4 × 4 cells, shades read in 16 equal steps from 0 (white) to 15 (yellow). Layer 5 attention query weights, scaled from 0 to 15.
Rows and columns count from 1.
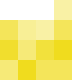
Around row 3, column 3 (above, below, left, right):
6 11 9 15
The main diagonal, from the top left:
0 7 13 11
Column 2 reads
0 7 9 15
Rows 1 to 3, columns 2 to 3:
0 0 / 7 6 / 9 13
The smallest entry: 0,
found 3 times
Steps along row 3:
down up up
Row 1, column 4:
6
